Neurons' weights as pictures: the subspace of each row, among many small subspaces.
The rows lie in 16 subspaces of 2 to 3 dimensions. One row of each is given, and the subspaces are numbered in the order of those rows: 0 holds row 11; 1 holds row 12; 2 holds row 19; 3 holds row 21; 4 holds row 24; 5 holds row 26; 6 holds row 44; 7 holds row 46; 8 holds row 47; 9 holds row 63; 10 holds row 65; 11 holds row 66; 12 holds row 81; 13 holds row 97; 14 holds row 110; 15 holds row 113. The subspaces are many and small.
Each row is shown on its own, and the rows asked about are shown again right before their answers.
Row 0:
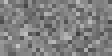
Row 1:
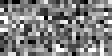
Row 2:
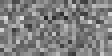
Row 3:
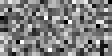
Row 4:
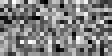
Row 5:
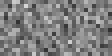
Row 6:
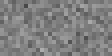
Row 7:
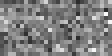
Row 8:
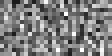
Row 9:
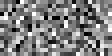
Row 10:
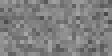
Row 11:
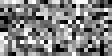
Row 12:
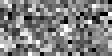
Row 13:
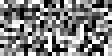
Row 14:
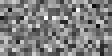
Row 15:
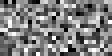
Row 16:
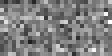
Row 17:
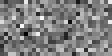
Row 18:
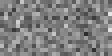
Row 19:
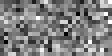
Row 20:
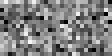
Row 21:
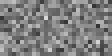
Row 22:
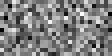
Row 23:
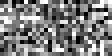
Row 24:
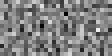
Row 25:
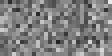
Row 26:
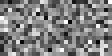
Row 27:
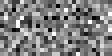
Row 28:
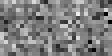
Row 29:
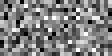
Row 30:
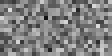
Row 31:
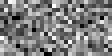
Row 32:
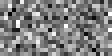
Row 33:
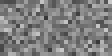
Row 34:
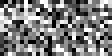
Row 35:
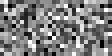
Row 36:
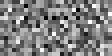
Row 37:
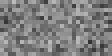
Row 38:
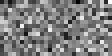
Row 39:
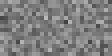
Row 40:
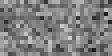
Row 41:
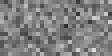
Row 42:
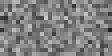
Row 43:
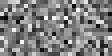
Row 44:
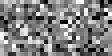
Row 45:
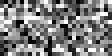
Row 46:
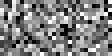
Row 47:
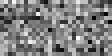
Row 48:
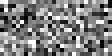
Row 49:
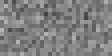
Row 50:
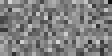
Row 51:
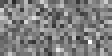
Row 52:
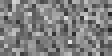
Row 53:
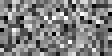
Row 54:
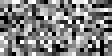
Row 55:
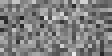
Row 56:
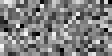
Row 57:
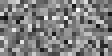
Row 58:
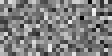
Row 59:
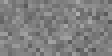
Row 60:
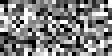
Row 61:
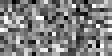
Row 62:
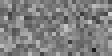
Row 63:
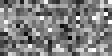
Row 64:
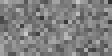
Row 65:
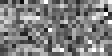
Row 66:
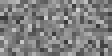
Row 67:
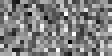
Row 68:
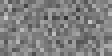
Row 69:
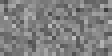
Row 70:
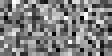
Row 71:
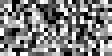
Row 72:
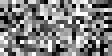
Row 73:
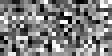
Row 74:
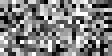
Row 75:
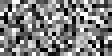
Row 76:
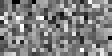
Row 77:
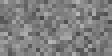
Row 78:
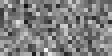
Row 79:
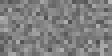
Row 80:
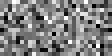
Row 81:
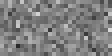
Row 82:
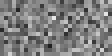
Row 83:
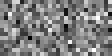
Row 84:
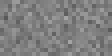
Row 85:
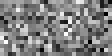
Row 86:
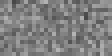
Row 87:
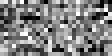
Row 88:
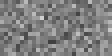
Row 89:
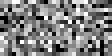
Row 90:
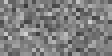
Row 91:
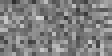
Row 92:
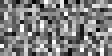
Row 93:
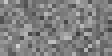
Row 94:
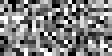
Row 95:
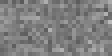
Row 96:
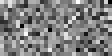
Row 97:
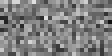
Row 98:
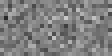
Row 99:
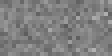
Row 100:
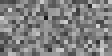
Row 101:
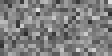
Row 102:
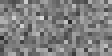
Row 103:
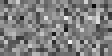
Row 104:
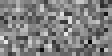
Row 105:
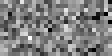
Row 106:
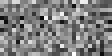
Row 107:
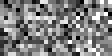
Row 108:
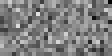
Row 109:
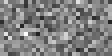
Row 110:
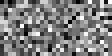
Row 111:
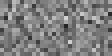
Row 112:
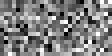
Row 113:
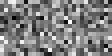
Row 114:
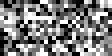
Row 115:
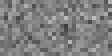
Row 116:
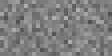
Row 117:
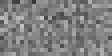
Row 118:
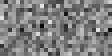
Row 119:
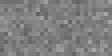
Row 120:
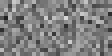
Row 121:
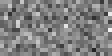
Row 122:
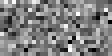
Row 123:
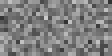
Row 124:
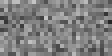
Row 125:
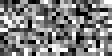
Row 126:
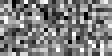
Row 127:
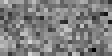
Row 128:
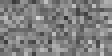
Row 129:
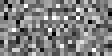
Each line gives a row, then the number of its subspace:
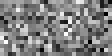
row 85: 6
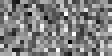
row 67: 4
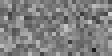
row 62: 1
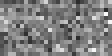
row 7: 0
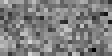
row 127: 1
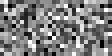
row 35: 7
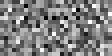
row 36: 3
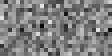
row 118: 4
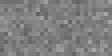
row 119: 12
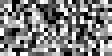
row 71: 4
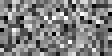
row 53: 1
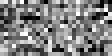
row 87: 10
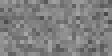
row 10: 9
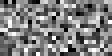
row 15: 2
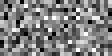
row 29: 5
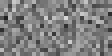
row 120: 13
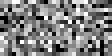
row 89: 0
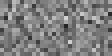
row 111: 13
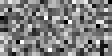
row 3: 5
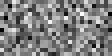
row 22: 9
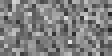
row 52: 10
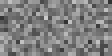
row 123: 5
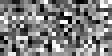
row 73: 6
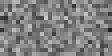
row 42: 12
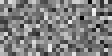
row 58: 14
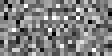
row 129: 14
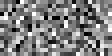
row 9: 11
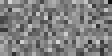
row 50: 14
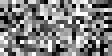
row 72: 9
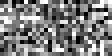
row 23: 10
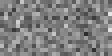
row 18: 11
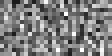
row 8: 4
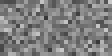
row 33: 3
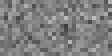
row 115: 7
